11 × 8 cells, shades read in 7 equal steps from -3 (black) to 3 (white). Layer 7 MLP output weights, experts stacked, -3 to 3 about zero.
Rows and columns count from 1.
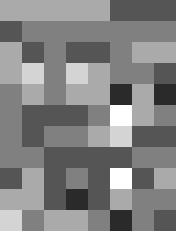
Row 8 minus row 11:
-2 0 -2 -2 -1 1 0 1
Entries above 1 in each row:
0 0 0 2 0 1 1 0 1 0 1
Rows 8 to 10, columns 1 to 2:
0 0 | -1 1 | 1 1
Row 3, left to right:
1 -1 0 -1 -1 0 1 1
